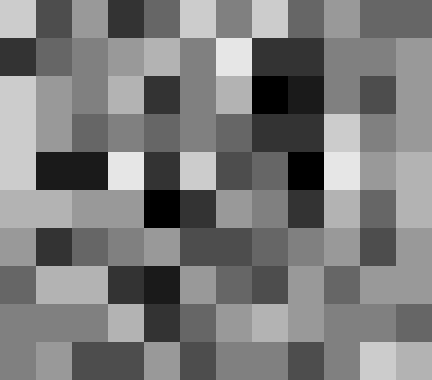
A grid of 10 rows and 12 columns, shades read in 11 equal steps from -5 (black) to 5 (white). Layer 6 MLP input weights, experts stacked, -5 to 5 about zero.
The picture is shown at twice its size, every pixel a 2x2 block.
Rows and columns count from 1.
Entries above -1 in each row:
6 8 8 7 6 8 6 6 9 8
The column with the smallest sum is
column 9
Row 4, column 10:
3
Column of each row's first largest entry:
1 7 1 1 4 1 1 2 4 11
